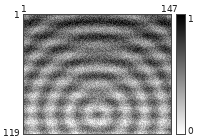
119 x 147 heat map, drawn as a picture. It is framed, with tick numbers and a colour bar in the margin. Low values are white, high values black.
Slope: up to the top. Rings: centred on the bottom middle. Average level on the scale: 50%. Stripes: horizontal, repeating 9 times.
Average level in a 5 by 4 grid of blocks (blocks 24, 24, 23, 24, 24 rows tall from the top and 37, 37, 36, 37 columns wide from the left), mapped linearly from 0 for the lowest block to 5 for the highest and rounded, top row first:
5555 / 3444 / 2222 / 1111 / 0000
